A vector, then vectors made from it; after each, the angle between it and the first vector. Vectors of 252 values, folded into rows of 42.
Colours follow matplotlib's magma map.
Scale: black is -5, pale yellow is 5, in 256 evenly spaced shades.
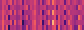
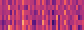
nearly opposite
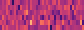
orthogonal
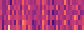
nearly opposite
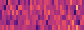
orthogonal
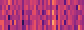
nearly parallel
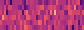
orthogonal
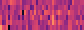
partly aligned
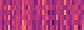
nearly opposite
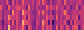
nearly opposite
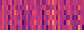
nearly parallel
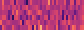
orthogonal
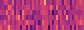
partly opposed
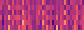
nearly opposite
